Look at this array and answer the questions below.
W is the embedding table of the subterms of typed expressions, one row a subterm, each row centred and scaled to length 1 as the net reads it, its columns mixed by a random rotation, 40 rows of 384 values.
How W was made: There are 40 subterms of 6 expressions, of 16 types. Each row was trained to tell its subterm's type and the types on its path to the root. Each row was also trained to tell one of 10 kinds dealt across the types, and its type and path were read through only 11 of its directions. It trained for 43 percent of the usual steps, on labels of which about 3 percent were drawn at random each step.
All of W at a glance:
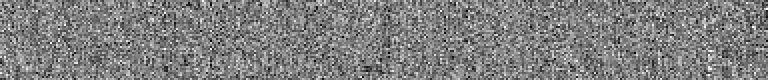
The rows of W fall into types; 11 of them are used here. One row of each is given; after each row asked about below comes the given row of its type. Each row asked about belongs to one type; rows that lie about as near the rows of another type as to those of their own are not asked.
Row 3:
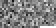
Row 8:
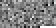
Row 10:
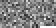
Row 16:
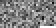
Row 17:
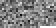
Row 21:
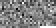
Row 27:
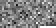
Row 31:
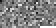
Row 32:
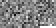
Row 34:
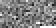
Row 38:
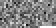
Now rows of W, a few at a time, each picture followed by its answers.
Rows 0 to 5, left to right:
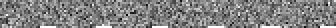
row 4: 21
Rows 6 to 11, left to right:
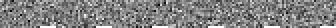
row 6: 17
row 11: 3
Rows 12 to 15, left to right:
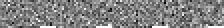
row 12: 3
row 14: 8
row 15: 21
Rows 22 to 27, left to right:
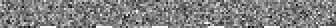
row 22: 3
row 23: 10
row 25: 27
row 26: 10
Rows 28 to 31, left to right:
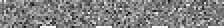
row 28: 10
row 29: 27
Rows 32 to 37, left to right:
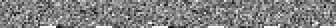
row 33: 34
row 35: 34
